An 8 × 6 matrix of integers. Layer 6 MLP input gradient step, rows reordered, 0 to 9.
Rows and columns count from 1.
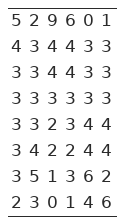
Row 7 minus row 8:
1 2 1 2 2 -4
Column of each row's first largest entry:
3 1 3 1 5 2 5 6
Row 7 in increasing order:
1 2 3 3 5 6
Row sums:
23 21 20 18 19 19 20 16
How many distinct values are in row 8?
6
